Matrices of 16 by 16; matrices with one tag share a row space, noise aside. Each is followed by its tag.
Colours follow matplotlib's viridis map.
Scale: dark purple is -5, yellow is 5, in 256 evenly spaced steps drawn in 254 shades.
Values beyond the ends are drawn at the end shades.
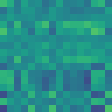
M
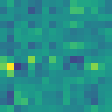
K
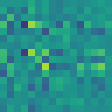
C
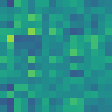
K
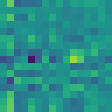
K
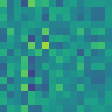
C
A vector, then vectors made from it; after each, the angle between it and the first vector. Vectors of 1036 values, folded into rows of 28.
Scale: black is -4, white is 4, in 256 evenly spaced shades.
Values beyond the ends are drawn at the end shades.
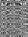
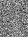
partly opposed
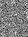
orthogonal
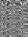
nearly parallel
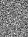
partly opposed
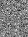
partly opposed
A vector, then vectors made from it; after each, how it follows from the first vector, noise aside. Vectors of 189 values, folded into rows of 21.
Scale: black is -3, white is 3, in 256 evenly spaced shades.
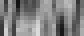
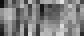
wrapped around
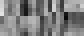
wrapped around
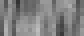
shrunk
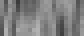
shrunk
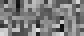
sign-scrambled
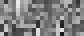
sign-scrambled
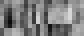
wrapped around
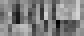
wrapped around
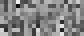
sign-scrambled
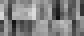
wrapped around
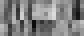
wrapped around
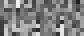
sign-scrambled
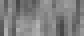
shrunk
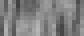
shrunk
